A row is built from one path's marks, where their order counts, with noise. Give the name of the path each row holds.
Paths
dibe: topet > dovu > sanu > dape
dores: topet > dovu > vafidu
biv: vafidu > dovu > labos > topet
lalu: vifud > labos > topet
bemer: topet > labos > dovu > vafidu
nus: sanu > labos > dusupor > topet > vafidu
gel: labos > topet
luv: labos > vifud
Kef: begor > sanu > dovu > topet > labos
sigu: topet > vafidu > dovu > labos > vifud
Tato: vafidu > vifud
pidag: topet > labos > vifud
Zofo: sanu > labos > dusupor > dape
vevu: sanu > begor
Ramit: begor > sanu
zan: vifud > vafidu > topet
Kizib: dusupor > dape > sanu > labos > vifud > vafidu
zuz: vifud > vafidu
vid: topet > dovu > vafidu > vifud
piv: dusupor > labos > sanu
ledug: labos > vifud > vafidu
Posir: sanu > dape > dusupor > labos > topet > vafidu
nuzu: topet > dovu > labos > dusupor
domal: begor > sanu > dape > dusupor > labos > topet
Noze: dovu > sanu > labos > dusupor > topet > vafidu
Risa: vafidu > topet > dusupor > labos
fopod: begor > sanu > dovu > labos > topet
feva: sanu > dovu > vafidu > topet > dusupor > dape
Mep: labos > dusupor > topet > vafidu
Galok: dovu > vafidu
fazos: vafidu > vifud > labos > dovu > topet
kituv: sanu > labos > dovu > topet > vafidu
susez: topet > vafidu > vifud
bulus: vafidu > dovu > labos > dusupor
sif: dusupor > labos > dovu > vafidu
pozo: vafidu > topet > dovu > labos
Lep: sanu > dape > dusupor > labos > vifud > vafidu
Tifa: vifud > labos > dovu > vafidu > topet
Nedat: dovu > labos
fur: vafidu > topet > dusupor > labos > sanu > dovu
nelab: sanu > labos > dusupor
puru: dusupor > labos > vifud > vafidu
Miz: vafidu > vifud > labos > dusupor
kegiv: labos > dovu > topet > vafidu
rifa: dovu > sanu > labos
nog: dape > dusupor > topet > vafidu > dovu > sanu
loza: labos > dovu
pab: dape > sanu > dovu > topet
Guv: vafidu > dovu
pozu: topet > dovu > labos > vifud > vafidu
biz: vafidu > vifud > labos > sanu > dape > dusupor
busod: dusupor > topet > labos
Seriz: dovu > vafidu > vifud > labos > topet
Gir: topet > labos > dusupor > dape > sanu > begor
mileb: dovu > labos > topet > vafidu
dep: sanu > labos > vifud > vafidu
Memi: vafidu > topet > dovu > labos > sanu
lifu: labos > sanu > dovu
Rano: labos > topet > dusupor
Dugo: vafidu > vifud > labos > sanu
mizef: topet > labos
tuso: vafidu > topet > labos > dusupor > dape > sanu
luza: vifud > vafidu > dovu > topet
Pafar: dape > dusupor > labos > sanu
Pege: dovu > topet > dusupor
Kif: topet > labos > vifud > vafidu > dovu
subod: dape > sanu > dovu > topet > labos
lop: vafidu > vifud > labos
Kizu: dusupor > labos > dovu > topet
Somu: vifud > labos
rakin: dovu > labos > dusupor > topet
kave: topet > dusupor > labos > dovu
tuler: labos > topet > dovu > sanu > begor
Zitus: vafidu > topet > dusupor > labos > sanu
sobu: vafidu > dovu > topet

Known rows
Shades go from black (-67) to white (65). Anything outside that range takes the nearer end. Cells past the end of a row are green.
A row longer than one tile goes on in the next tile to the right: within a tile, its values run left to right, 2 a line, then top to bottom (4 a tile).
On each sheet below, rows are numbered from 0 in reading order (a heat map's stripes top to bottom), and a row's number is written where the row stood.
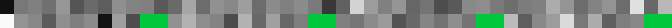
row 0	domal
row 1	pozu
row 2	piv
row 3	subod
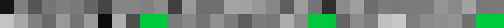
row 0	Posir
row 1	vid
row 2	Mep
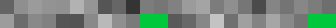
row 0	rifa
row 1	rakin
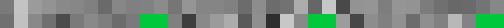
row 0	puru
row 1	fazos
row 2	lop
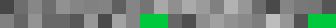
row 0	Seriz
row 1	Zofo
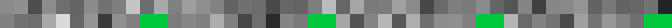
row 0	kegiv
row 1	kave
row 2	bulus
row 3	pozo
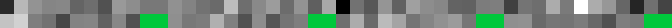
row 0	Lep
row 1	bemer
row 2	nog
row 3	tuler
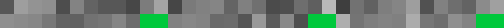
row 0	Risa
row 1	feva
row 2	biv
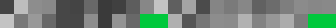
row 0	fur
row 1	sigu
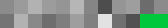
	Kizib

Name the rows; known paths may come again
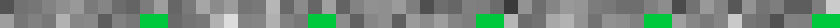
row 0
gel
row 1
busod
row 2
Nedat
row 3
Guv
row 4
Rano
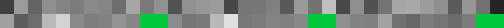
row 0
sobu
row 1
Pege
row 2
dores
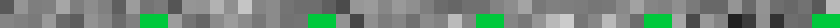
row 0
Galok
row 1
vevu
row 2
lop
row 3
nus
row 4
Tifa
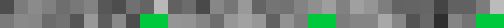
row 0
feva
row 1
mileb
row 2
kave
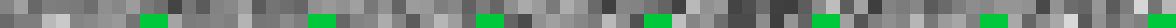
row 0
Mep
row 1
biv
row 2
Noze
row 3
Zofo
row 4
fur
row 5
sigu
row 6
kituv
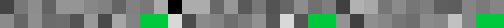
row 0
Seriz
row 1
biz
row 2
Dugo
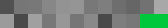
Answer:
lalu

